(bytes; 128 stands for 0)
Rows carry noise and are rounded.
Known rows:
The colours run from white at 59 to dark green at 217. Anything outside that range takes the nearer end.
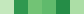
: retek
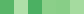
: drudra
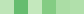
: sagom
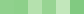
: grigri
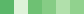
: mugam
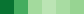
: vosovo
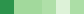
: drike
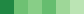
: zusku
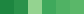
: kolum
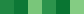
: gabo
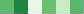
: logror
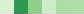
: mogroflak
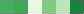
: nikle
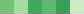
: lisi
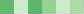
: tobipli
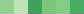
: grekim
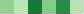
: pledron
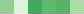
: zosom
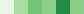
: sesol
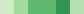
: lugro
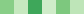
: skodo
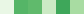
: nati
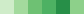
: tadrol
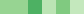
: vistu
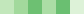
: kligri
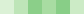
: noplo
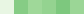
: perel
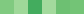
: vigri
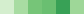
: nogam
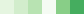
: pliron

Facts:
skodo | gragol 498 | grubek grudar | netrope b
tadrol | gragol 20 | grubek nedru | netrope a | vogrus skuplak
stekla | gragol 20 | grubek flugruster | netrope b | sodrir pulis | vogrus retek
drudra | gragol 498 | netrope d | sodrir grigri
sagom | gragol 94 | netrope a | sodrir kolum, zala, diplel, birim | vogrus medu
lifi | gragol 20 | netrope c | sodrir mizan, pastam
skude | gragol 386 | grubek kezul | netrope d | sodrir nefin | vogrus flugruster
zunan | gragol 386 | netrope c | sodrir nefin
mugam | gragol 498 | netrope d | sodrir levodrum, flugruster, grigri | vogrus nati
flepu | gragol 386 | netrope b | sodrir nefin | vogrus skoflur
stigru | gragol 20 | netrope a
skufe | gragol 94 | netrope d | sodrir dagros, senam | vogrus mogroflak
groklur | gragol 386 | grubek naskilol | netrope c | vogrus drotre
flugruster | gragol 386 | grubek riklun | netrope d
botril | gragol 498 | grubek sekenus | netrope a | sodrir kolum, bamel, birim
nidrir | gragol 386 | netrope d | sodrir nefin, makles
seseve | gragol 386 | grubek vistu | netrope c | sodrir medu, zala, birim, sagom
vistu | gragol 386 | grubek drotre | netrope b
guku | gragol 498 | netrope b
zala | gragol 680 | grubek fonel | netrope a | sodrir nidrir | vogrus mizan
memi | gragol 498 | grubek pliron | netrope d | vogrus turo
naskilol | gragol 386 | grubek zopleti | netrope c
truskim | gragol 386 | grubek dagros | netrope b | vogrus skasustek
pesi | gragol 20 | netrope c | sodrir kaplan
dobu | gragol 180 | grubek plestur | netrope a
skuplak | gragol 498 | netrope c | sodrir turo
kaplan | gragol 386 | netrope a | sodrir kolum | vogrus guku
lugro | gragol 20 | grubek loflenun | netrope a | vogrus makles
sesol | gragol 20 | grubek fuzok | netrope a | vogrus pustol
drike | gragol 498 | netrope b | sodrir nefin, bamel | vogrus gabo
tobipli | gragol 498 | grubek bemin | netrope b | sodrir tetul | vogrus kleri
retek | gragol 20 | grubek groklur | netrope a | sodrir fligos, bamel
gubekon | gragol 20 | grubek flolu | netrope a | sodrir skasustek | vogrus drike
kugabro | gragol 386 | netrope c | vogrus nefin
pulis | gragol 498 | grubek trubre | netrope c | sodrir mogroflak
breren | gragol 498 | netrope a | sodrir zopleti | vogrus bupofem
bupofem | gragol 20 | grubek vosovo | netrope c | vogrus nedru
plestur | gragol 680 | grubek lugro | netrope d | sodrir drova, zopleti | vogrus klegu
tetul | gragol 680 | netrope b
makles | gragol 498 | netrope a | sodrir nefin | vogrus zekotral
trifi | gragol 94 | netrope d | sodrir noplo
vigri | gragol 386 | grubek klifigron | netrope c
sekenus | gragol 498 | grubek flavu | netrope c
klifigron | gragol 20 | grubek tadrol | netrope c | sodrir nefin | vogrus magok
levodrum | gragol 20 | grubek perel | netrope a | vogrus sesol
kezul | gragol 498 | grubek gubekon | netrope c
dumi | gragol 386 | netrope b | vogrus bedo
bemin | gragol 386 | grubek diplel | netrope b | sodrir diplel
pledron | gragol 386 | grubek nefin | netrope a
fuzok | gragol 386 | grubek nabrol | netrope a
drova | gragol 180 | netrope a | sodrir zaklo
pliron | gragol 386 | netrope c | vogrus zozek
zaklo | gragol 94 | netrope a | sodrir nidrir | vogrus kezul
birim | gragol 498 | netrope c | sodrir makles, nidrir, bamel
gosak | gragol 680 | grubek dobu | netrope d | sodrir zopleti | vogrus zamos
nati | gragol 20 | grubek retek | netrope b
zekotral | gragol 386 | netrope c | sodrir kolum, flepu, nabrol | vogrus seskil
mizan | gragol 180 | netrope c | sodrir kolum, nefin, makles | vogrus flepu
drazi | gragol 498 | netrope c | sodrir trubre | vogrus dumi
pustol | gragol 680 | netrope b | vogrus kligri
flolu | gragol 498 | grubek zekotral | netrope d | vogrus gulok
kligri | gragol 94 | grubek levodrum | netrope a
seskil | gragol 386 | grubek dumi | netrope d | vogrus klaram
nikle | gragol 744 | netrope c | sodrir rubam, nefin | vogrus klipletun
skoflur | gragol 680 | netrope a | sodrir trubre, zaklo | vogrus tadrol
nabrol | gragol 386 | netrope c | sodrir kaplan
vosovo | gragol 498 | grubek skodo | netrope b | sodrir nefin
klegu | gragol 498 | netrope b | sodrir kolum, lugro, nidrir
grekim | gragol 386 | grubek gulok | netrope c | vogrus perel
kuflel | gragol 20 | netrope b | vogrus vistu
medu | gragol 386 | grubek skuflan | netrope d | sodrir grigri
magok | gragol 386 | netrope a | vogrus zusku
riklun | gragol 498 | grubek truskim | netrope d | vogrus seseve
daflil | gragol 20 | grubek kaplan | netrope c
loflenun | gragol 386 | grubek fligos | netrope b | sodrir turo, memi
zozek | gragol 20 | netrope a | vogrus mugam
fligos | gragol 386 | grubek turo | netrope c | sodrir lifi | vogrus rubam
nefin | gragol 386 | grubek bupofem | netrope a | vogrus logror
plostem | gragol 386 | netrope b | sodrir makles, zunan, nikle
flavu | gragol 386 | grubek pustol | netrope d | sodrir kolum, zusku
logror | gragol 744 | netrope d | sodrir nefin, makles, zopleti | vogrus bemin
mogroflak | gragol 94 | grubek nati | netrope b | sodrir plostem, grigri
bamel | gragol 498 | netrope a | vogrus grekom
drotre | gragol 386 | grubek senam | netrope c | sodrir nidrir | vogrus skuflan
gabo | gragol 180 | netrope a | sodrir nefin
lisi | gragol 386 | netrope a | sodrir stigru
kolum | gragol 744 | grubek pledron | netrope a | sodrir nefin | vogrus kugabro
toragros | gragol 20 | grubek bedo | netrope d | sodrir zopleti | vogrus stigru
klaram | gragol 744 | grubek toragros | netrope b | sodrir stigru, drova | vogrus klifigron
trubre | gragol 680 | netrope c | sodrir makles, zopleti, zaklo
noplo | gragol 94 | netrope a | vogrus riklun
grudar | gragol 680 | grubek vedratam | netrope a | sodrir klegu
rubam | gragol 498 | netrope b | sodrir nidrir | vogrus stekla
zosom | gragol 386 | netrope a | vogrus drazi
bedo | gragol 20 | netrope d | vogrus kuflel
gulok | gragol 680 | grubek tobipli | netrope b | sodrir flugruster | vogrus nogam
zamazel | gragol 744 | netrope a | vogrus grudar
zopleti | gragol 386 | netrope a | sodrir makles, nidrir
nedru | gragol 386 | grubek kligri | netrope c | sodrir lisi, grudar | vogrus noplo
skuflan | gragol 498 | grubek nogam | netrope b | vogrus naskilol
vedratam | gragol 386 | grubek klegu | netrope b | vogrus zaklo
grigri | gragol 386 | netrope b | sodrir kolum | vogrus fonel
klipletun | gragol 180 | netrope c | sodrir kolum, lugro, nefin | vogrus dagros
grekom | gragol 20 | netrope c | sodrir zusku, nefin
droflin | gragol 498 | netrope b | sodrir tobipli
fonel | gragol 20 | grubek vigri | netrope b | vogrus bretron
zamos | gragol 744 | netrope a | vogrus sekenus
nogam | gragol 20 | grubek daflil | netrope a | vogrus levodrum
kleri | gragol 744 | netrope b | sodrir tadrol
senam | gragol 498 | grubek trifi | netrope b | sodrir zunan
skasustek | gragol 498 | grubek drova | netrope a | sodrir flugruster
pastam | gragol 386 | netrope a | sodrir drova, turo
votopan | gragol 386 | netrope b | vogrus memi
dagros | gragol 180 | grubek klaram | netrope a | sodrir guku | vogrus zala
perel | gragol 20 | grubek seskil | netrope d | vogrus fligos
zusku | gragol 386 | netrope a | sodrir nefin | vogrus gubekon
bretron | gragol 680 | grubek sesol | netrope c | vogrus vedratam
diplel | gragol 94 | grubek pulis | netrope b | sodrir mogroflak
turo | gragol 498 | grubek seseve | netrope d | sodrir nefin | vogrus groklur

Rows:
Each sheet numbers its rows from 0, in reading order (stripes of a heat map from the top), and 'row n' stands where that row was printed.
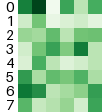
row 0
nidrir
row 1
trifi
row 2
naskilol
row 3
stigru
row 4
diplel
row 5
nefin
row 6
zunan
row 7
drazi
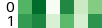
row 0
zopleti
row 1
birim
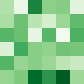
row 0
magok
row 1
nabrol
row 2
rubam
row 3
stekla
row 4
senam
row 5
dobu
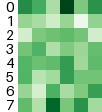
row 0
zala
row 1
zekotral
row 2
gubekon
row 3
seseve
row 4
gosak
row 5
skoflur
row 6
bretron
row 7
skasustek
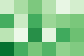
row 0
klaram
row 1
kezul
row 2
memi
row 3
skude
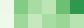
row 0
bupofem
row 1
bedo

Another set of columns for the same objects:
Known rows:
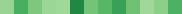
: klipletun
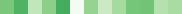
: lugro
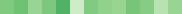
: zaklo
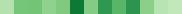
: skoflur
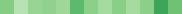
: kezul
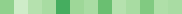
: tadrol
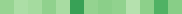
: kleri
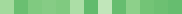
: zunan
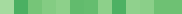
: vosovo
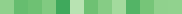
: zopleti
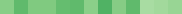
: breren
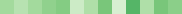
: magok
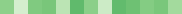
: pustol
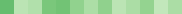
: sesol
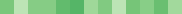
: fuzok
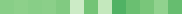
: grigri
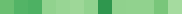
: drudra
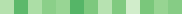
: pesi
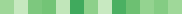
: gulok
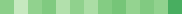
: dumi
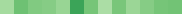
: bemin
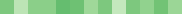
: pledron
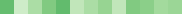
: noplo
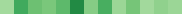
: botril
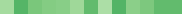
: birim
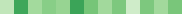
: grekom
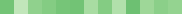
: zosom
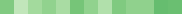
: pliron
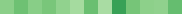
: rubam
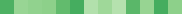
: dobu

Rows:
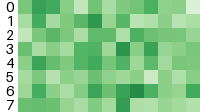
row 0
plestur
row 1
retek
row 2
trubre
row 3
dagros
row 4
gabo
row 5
stekla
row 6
mizan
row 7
skufe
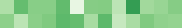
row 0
zusku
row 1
kligri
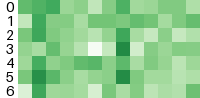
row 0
medu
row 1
drike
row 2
toragros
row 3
seskil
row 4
sagom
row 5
logror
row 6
klifigron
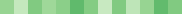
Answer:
vigri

